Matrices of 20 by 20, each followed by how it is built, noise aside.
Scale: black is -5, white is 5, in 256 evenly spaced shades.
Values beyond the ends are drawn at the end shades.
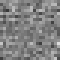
low rank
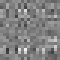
low rank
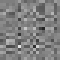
low rank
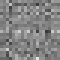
low rank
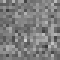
low rank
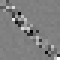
banded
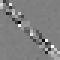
banded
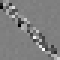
banded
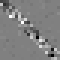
banded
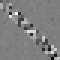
banded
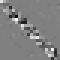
banded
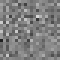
low rank
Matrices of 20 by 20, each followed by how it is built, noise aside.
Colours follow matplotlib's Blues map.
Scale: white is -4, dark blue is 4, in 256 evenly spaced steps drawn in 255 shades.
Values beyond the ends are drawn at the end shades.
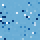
sparse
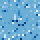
sparse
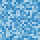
noise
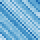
Toeplitz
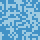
noise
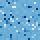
sparse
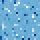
sparse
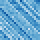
Toeplitz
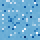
sparse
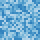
noise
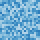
noise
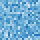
noise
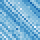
Toeplitz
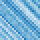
Toeplitz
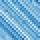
Toeplitz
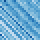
Toeplitz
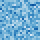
noise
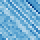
Toeplitz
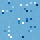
sparse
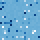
sparse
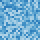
noise
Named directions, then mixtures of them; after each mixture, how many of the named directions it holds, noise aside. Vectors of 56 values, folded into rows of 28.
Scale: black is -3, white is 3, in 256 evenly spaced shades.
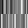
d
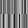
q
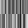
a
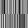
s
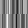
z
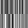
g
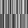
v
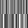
three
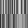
three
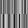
one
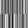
three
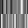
one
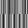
two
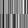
two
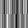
one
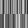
one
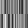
two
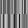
one
